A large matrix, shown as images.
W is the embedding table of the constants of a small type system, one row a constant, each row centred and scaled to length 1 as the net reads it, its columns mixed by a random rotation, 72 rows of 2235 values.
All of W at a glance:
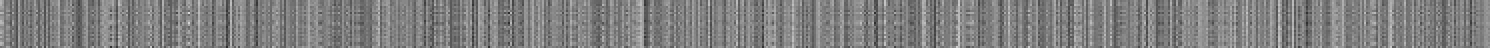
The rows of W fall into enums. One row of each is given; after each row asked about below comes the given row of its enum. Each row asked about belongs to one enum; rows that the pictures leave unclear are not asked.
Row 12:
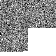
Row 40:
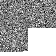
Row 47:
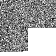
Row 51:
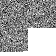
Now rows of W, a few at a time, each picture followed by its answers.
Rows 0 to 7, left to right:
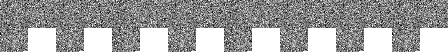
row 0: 12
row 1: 40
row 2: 47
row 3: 40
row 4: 47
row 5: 40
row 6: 40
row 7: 12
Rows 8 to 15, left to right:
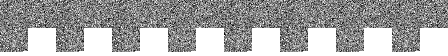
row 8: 40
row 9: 47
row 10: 47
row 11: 51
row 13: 47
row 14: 51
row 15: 40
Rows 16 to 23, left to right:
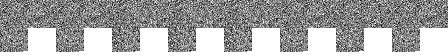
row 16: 51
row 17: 51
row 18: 47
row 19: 47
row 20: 47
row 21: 51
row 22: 40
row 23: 51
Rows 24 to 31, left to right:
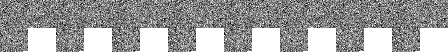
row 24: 51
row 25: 12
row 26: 47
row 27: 47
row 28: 12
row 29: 51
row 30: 40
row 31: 47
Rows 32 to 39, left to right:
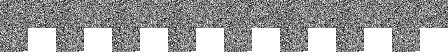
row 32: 40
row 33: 47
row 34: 47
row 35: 47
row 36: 51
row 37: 47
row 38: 47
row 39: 51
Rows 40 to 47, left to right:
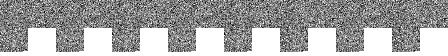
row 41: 51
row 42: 12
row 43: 51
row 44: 12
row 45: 47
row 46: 51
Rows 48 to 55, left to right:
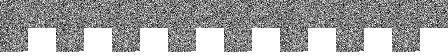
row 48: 47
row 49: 12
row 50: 40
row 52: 51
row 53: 47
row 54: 40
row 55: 40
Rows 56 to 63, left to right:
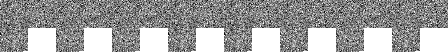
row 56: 12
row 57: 51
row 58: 51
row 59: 12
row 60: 12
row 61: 40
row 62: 51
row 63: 40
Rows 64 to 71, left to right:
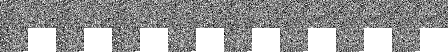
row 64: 47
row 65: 47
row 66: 47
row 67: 40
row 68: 12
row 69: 51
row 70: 51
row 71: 51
